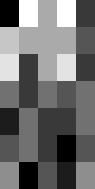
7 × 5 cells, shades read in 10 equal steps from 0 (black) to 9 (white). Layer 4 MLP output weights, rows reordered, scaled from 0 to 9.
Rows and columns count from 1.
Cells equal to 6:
5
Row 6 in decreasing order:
4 3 3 2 0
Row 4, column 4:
3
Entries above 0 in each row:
4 5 5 5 5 4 4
